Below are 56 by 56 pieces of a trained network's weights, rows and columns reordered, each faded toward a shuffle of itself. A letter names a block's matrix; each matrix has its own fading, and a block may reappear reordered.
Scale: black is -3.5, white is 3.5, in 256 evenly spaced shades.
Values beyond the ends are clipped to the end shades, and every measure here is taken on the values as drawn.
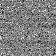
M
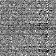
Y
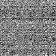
Y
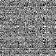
Y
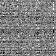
Y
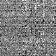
Y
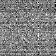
Y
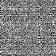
Y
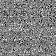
M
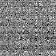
Y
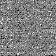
M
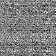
Y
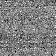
M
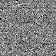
M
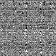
Y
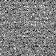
M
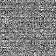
Y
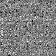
M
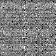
Y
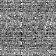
Y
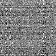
Y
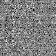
M
